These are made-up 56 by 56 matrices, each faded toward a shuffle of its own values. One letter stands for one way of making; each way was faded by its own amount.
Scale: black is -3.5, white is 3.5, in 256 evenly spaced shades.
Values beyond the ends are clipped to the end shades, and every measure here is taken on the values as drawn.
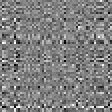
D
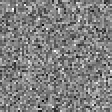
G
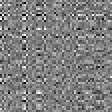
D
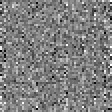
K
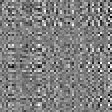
D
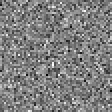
G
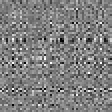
D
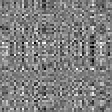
D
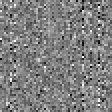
K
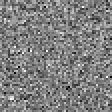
G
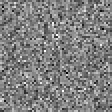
G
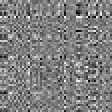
D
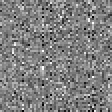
K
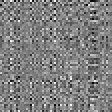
D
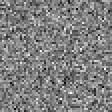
G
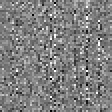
K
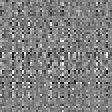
D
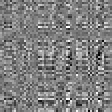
D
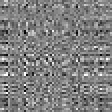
D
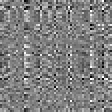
D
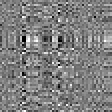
D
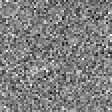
G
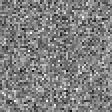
G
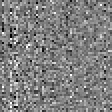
K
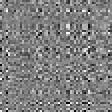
D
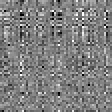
D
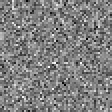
G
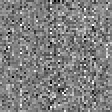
K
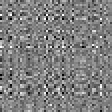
D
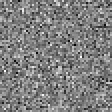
G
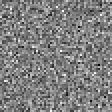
G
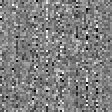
K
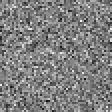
G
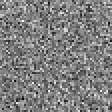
G
